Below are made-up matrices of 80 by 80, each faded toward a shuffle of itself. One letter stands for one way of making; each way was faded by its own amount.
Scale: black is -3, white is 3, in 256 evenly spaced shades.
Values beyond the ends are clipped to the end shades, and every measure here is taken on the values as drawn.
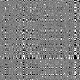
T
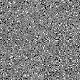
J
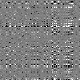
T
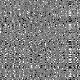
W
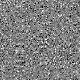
J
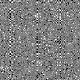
W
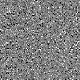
J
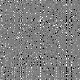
W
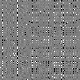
T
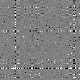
T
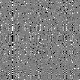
W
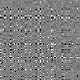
T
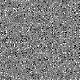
J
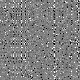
W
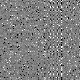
W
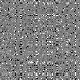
W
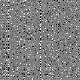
W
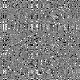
W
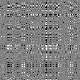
T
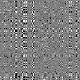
T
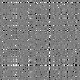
T
